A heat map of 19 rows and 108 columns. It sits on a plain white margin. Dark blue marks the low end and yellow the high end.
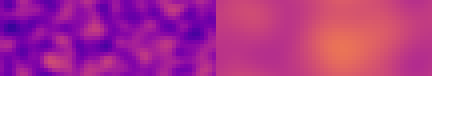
The table splits into one row of 2 panels. Panel 1,1: low, blotchy. Panel 1,2: middling, smooth.
